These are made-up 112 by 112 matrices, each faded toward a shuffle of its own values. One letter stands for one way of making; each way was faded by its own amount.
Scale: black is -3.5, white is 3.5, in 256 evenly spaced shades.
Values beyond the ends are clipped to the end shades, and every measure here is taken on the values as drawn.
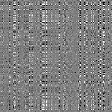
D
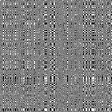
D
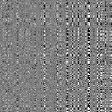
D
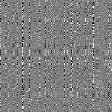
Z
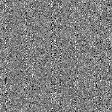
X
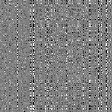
Z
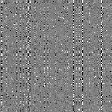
Z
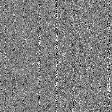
X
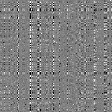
D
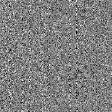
X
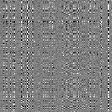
D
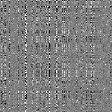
Z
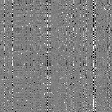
Z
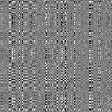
D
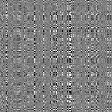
D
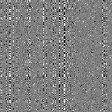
Z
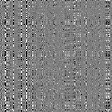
D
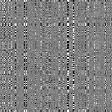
D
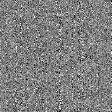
X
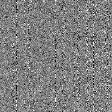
X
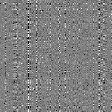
Z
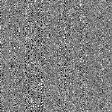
X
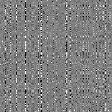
Z
